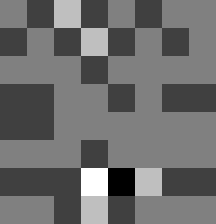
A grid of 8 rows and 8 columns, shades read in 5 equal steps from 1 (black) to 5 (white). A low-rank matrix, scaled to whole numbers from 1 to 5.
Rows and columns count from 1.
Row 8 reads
3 3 2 4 2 3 3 3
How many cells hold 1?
1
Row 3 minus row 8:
0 0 1 -2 1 0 0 0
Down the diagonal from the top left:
3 3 3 3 3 3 2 3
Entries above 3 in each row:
1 1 0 0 0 0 2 1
